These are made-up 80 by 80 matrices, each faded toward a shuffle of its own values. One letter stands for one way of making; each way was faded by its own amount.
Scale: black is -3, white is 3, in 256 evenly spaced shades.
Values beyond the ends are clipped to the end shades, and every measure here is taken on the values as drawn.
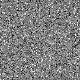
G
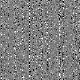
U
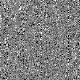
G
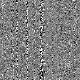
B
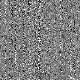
B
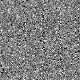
G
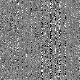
U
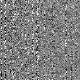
B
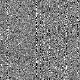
B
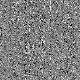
G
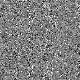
G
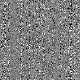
U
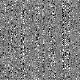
U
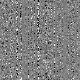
U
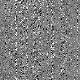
U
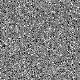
G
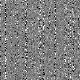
U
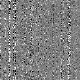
U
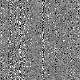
U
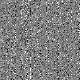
U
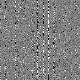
U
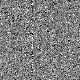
G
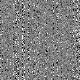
U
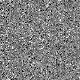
G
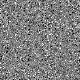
G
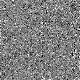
G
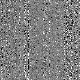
U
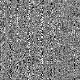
B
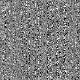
B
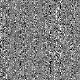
B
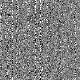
B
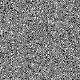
G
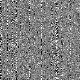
B
